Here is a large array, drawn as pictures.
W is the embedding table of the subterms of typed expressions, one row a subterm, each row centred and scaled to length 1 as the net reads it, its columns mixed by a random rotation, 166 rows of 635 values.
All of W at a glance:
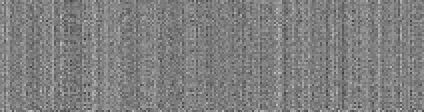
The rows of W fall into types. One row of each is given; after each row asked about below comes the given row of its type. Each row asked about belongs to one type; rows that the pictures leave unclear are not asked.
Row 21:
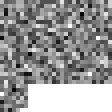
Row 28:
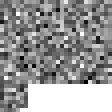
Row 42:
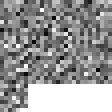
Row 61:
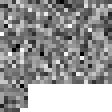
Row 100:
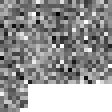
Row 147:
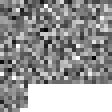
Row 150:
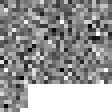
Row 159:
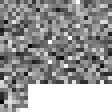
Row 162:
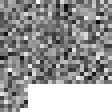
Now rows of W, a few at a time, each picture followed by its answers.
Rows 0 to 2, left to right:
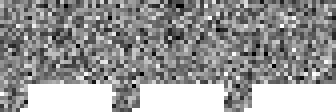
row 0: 162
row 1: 61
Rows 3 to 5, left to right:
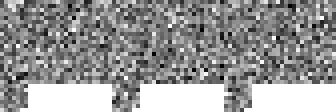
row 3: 42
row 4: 150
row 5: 162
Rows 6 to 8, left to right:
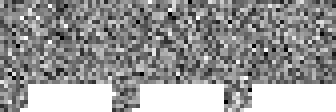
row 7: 21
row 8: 159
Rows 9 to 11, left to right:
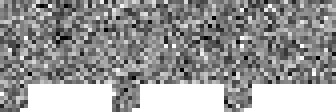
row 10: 100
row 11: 147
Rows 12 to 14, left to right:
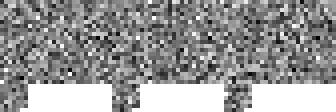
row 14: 21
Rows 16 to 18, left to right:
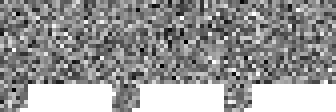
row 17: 150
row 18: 162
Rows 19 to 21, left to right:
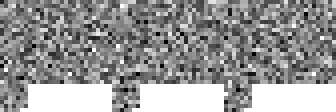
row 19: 150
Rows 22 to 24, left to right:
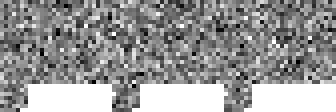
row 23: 61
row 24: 100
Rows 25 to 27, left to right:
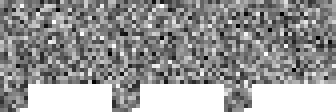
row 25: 28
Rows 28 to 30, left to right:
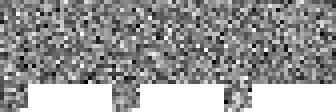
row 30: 159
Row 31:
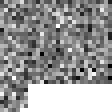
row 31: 150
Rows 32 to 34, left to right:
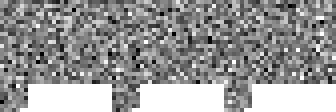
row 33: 28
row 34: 162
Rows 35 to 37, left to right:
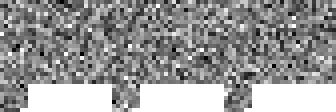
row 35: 61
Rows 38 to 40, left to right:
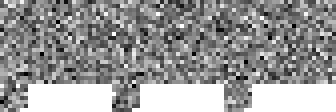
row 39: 61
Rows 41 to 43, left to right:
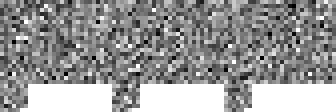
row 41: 147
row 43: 42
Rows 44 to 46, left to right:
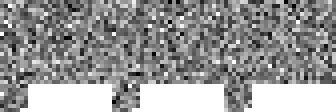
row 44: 61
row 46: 42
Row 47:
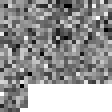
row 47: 61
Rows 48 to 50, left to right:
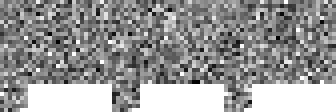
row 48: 21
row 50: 162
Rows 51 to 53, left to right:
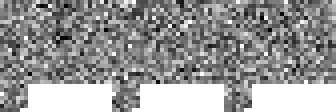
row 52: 147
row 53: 147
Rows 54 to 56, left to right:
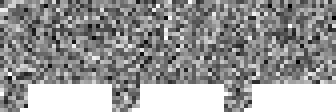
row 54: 150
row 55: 42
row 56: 162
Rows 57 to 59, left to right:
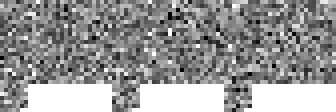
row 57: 162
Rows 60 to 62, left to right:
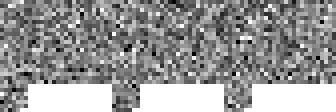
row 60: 21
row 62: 147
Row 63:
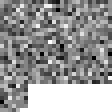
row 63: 159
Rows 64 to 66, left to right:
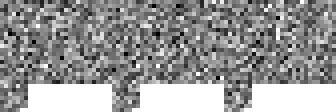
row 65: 42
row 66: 42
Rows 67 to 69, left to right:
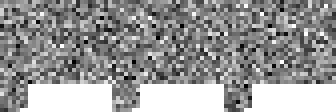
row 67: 100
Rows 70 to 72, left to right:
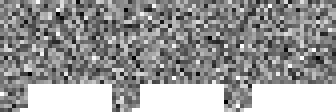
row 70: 21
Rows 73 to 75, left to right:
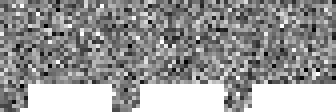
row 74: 100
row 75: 150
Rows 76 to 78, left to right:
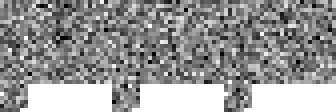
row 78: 21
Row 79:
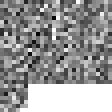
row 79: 42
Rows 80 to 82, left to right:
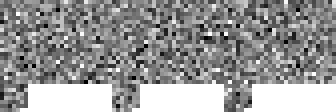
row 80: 28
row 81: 150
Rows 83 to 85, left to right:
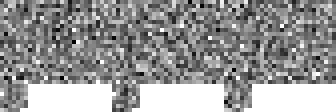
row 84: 21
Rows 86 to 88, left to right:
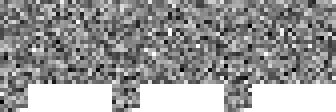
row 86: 21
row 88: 42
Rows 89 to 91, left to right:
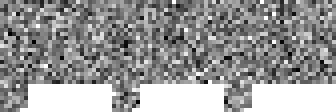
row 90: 162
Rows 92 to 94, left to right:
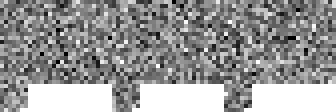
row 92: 159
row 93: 42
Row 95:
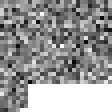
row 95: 100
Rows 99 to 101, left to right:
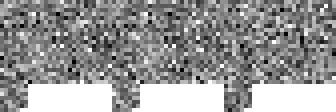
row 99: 100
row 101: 28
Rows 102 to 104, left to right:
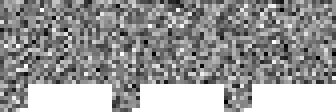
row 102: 42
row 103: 61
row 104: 159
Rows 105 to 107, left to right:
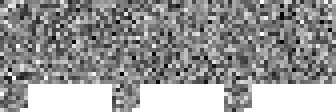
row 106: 162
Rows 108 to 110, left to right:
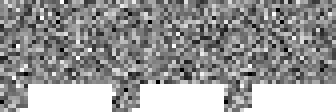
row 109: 100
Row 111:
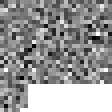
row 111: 150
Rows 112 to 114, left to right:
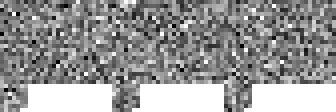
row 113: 147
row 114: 61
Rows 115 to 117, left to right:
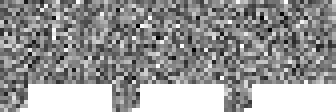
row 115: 42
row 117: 147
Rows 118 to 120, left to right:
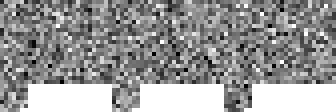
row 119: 159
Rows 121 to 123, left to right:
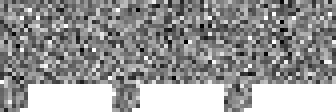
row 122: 150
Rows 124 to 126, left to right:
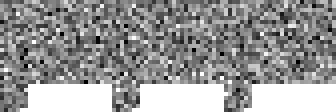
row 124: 28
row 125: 147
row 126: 21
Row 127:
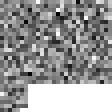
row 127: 21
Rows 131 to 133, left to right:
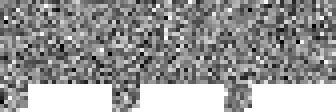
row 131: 159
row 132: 42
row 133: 150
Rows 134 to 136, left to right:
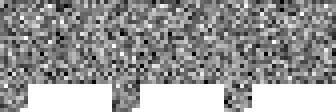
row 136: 159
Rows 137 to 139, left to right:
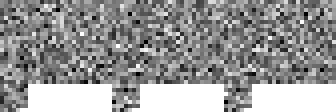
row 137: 28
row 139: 21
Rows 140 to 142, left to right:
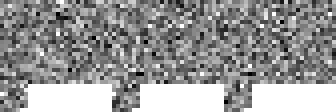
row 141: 61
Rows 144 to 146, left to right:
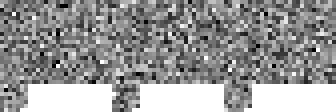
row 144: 162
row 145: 21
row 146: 150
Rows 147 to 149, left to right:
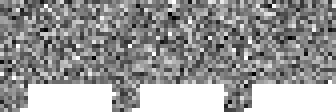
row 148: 21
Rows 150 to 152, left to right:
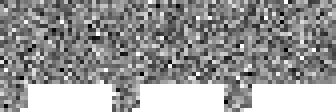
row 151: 162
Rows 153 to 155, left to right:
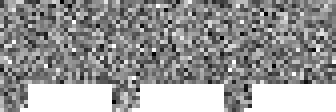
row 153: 42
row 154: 159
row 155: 28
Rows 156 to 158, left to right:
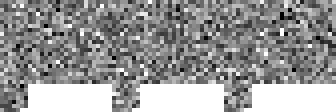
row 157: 162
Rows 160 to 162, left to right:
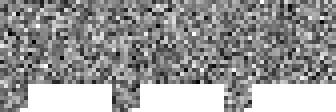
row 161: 28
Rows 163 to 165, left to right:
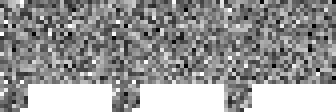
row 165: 150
